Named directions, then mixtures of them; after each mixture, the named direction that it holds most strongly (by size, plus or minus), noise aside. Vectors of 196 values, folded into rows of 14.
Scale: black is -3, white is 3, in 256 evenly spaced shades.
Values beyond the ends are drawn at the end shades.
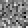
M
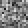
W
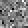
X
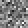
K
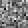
W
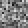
W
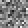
K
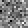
K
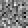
M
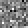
X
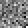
M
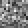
W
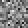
K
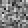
W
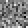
M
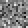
M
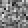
W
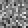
M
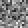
W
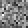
W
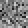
M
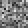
W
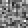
W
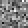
W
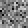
X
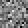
K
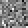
X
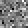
X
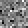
X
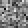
W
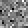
X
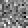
M
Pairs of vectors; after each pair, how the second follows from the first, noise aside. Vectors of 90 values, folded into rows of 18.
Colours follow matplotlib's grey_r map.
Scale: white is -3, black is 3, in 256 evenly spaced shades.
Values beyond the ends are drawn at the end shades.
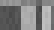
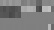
partly zeroed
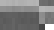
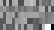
sign-scrambled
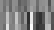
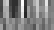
reversed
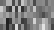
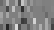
partly zeroed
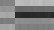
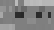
partly zeroed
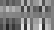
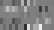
partly zeroed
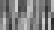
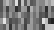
sign-scrambled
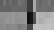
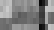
wrapped around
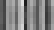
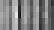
wrapped around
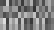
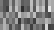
reversed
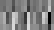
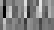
reversed
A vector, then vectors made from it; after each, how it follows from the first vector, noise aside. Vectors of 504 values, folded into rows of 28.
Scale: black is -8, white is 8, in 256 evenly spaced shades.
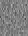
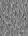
copied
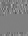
partly zeroed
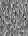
scaled up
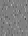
partly zeroed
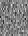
scaled up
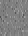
partly zeroed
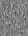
copied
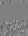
partly zeroed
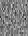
scaled up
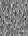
scaled up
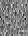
scaled up
